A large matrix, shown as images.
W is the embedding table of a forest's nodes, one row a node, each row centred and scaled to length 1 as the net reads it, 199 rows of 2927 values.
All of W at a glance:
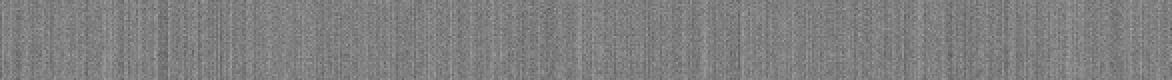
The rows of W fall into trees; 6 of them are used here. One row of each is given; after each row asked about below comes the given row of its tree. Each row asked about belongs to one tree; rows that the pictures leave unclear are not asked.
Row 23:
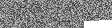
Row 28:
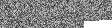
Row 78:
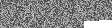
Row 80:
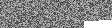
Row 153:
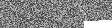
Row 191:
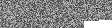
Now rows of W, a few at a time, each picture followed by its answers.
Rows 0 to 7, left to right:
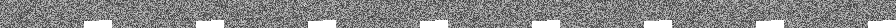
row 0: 28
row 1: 78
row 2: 23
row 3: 80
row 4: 78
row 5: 78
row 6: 28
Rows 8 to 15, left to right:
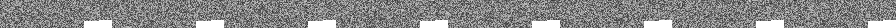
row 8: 80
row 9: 78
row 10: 23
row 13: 191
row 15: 78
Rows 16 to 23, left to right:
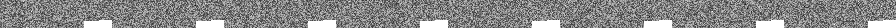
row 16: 153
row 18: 153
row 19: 191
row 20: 80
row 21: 28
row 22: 23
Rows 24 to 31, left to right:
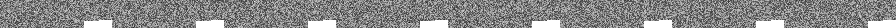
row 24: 80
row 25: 153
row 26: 78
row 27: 28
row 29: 78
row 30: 80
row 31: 78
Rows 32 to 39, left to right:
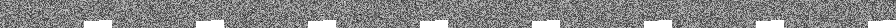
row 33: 23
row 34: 28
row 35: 80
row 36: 80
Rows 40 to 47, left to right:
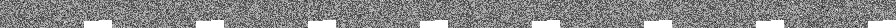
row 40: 153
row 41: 78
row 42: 78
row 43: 153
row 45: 78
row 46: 78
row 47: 191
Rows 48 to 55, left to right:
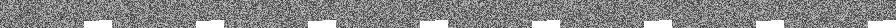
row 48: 28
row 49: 153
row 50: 153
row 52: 80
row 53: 23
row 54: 78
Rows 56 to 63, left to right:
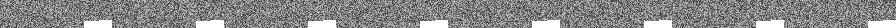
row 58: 28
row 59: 28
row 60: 23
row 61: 80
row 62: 78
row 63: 153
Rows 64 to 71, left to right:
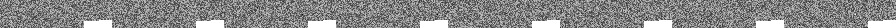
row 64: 80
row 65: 153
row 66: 28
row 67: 153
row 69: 80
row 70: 80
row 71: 78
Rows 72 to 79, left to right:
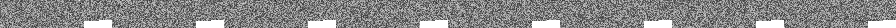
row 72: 78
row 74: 80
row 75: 80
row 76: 153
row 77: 153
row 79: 28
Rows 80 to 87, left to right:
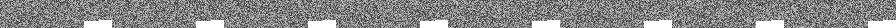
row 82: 153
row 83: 23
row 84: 80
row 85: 80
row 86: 80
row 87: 78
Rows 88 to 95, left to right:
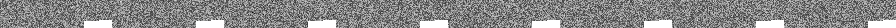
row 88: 78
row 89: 80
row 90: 23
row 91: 153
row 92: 28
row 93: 23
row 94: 28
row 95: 23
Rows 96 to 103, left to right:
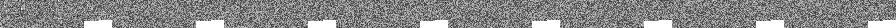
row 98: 78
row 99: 153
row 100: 80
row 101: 153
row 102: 80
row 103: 80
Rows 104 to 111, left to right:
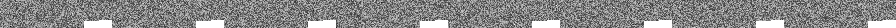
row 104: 153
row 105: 78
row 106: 23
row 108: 28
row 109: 80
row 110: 78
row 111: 153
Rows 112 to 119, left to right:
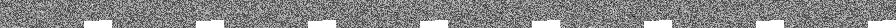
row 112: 78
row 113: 80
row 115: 28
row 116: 23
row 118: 153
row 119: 153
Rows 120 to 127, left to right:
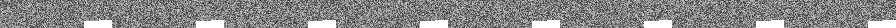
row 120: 78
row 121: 80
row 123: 28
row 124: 80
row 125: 78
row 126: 23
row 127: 153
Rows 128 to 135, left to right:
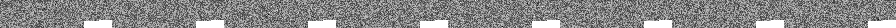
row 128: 78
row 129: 153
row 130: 23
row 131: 153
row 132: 153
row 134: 153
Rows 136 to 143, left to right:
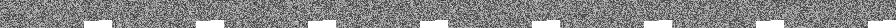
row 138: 191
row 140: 78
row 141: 153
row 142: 153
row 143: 78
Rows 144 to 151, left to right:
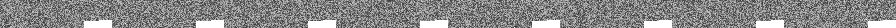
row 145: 80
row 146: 153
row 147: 80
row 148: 23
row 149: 153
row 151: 153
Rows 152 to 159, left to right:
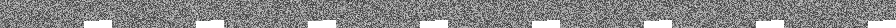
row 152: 80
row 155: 78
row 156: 78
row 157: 78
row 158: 78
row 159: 80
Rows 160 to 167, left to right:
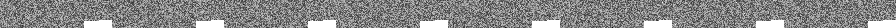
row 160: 153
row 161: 78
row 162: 78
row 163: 153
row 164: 80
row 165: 80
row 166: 78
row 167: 153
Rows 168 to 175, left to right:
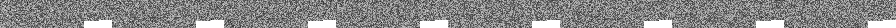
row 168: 78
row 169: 153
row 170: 80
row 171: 78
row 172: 153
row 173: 80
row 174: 153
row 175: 80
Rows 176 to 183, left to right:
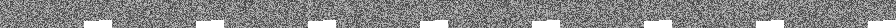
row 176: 80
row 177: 80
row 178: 78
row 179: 153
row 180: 191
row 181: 78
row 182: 78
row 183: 80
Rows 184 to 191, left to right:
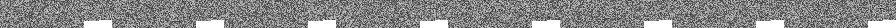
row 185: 23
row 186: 80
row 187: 191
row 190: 153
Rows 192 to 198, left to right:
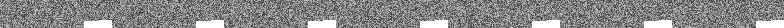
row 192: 153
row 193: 28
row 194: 80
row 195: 80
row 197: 153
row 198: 78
